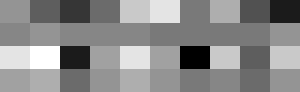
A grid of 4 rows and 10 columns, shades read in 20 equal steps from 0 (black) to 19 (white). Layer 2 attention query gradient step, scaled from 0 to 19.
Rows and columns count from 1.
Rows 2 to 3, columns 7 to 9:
9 9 9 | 0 15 7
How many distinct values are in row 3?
7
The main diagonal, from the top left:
11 11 2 11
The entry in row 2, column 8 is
9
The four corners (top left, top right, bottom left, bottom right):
11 2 12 11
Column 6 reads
17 9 12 11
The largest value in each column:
17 19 10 12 17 17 9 15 9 15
